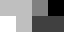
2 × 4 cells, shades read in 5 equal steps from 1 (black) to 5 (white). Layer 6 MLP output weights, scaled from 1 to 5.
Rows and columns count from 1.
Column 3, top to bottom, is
3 2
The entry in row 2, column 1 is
5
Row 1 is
4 4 3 1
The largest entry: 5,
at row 2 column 1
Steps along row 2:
down down same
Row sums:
12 13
